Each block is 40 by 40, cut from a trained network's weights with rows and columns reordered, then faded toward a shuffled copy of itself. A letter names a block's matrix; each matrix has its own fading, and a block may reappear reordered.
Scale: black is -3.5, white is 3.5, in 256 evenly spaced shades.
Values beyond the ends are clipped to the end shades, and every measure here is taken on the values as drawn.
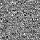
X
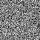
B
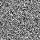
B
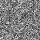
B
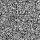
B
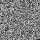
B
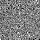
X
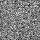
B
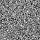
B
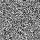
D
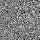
X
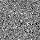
X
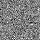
X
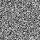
D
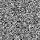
D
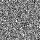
B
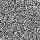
B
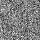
B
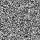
D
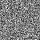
B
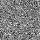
X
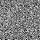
D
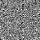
X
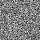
B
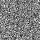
B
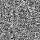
D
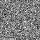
B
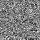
D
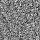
B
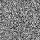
D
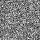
B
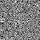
X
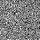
X
